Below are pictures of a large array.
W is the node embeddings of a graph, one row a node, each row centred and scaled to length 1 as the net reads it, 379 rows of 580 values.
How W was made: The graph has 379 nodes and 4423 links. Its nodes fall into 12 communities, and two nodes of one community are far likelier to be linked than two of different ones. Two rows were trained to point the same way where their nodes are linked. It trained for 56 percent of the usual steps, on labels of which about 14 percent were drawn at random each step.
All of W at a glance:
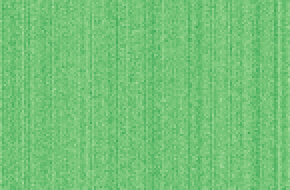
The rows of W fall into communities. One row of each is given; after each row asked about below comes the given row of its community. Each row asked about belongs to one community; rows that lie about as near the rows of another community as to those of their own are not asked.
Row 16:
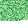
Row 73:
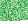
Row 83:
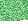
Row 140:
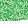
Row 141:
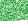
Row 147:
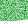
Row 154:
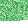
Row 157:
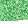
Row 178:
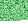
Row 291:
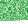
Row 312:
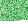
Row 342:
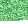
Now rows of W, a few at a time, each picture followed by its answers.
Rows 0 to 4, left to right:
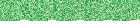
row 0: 73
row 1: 16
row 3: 141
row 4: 147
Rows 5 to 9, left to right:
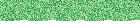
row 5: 312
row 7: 83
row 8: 147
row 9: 342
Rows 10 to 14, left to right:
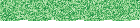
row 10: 141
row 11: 157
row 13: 147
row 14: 342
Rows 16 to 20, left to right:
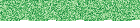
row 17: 16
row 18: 83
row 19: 157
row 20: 342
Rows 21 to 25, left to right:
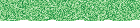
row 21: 147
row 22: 312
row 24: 73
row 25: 16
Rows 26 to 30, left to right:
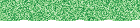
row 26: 73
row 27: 16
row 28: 312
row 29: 83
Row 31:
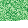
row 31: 291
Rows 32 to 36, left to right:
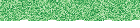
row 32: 342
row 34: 291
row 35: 147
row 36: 178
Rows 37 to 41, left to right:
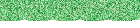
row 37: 157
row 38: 154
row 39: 16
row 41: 140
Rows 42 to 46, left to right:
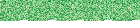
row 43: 140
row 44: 178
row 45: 83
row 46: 178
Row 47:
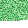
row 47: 342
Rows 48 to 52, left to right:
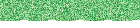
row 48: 16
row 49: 83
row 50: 157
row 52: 83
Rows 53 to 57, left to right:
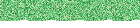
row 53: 141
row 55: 342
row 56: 83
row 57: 73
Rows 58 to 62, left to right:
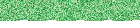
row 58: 291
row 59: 157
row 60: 157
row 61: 157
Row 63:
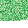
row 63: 178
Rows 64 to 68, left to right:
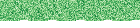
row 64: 140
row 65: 141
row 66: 147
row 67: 16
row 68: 342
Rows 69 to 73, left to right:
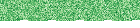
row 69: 157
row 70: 73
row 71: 140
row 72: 83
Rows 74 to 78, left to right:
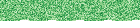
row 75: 16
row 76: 141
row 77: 157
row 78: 73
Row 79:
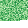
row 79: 16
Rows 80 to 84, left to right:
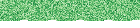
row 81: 157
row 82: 291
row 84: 16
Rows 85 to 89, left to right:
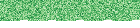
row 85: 83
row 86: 83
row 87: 83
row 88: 140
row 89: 342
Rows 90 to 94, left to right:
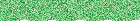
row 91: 83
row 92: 342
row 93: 312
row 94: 178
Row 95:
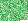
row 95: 16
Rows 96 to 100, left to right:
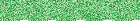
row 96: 83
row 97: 147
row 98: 147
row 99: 141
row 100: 73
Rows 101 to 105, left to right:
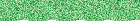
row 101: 157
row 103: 83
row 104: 16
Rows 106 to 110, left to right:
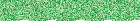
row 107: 147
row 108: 157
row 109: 147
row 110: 312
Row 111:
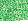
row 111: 83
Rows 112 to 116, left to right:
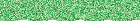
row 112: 147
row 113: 73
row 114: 140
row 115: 16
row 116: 147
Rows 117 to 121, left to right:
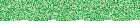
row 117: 83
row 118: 157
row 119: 83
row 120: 157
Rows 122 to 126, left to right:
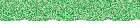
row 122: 73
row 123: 140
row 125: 73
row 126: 147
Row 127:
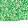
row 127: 157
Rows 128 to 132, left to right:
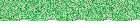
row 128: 140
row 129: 83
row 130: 73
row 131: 16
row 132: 140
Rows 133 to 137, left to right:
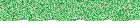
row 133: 291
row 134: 83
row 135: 342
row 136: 141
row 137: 147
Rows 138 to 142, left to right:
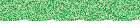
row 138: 141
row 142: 141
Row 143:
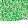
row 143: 342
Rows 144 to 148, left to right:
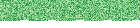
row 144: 157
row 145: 154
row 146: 140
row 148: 291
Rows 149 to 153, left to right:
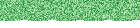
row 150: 83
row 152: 140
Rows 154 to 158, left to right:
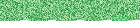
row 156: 140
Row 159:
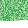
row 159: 83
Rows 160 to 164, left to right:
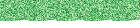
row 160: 291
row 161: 147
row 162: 141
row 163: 147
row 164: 157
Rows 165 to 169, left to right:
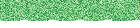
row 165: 147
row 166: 140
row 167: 73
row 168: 312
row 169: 154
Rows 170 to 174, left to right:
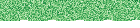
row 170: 16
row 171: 140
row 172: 312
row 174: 154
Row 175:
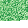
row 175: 16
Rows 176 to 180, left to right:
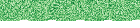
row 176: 178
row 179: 141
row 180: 140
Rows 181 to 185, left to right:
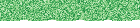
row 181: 83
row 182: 73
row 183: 291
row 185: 83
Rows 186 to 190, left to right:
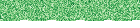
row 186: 157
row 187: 140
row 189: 73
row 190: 291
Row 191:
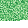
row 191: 178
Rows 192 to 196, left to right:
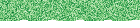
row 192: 16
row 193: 147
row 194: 147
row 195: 291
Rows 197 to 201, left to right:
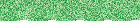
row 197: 157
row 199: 16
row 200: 16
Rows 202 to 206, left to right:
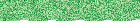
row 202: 83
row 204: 291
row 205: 178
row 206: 147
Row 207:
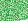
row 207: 140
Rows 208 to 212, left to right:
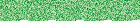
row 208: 73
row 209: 16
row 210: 140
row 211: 291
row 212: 291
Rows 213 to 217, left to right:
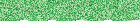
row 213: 157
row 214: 147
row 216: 83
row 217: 342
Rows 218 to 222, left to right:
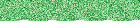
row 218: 312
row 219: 16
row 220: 342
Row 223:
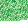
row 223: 178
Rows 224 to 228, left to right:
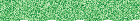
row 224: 83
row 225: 178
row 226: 16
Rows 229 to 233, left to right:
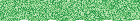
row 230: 73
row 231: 73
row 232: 342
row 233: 342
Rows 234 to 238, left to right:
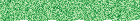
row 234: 83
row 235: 140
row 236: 342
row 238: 312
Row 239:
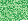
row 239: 178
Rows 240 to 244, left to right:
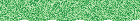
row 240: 312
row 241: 141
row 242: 342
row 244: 140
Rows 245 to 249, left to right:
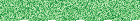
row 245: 312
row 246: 291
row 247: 157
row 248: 73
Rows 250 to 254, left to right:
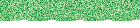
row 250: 83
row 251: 312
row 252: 157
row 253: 73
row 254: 157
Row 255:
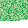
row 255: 291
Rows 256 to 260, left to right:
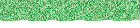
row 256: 342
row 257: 178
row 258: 291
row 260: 178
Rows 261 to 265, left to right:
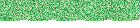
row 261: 83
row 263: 291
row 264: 312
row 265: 178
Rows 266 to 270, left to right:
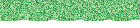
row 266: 16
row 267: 16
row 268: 140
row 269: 291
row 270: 141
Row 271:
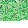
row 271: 73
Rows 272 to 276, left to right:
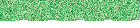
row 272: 154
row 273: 291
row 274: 16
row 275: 73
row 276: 140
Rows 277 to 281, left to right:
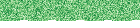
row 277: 342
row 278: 83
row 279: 147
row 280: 16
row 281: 178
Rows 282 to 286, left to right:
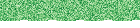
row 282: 291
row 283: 178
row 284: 73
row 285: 147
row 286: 73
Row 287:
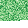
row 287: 73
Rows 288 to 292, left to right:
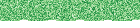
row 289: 141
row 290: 312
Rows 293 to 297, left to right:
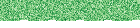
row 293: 140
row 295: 178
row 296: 291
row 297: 141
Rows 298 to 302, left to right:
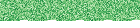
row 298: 157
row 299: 178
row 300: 291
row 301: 291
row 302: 342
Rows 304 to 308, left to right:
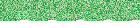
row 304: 141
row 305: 16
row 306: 291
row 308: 140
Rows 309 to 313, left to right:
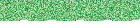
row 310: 291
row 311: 147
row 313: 140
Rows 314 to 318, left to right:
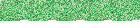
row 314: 140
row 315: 342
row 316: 157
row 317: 73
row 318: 154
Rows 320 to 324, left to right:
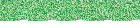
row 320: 141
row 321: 154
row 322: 312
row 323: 178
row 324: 147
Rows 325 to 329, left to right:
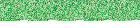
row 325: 157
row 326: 140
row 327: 83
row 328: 140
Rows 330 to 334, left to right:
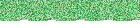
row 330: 342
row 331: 342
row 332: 140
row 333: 141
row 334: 16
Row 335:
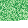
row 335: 16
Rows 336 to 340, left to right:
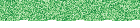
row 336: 178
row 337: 178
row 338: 157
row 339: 342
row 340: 291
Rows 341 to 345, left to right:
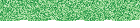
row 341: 342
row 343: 154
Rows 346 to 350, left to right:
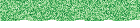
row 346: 291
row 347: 312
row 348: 140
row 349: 73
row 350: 141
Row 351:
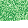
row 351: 141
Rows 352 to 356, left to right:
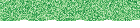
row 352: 291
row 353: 147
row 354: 291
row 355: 141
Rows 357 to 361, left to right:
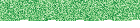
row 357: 140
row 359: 140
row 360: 83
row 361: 141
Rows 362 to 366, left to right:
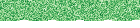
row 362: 291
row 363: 154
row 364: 16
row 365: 178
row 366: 312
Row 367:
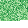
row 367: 342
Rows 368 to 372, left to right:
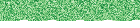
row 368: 154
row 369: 312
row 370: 157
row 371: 342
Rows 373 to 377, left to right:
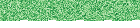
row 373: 291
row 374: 147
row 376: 154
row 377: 291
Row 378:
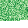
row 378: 140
